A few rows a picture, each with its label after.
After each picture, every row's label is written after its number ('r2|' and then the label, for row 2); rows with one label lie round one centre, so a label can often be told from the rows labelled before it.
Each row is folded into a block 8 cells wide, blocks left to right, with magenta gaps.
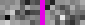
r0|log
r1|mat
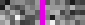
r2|mat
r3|log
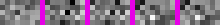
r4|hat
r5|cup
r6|cup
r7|mat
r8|mat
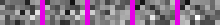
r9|cup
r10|cup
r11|hat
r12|mat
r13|mat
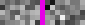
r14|hat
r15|mat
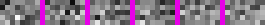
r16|mat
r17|cup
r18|log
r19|log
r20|hat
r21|hat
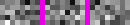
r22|log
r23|cup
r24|mat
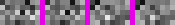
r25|cup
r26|cup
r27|mat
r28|mat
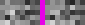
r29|log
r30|log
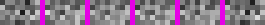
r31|cup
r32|hat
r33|hat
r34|hat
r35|hat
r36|cup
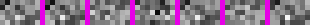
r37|mat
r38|mat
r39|hat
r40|cup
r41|mat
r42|hat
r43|mat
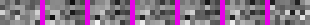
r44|hat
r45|log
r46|log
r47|log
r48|log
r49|log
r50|cup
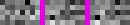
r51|cup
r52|log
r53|log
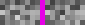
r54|hat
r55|hat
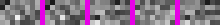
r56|mat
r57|mat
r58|log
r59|hat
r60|log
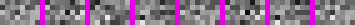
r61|hat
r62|cup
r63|mat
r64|log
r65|hat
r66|cup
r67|log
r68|hat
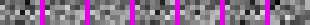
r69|cup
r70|hat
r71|hat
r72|cup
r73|hat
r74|cup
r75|mat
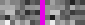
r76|log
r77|log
